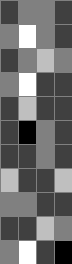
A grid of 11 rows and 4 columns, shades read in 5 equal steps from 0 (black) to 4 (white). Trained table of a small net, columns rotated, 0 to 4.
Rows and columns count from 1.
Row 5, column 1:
1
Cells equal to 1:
21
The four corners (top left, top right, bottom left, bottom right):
1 1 2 0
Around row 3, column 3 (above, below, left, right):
2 1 2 2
